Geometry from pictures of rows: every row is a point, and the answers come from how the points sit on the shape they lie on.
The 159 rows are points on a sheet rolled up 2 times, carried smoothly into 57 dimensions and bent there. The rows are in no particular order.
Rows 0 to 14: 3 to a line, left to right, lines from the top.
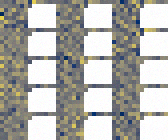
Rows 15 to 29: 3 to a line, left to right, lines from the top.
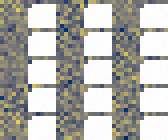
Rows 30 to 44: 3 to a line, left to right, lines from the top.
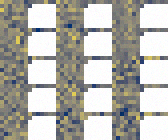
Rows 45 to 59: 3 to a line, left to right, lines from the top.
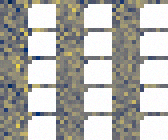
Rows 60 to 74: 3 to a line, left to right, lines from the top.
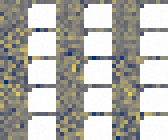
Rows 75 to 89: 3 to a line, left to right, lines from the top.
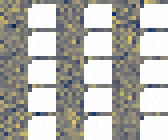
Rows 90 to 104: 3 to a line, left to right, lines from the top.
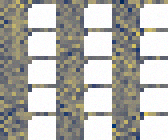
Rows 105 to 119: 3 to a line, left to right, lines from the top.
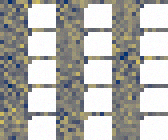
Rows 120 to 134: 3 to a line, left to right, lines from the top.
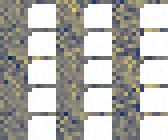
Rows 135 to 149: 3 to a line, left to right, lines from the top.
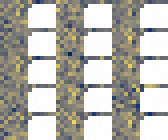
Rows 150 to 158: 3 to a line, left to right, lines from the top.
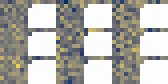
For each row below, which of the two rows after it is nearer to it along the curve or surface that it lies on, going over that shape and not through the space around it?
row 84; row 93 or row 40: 40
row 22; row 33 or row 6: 6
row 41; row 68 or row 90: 90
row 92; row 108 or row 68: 68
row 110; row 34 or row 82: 82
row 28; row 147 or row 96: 147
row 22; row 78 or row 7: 78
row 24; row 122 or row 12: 122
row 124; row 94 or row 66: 66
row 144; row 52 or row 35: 35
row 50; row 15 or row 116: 116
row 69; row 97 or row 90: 90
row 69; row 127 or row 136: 136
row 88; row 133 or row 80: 80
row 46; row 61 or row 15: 15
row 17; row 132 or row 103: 132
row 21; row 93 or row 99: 93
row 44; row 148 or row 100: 100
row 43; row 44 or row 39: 44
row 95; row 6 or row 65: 6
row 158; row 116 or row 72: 72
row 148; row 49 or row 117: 117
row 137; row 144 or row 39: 39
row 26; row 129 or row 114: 129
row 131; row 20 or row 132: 20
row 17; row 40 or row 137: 137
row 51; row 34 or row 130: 34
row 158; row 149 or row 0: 149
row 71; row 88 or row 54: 88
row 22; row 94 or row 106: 94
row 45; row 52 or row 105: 105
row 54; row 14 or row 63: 14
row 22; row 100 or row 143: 143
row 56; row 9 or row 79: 9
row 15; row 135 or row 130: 135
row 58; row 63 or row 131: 63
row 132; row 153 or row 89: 153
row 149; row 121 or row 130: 121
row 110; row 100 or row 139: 139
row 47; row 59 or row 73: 73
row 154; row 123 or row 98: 98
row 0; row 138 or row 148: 148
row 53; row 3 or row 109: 3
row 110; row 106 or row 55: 55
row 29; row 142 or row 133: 142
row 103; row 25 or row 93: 25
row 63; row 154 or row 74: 74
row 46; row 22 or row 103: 22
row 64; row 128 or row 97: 128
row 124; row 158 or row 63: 63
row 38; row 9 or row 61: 9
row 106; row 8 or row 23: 23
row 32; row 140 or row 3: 3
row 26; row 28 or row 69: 69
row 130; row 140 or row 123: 123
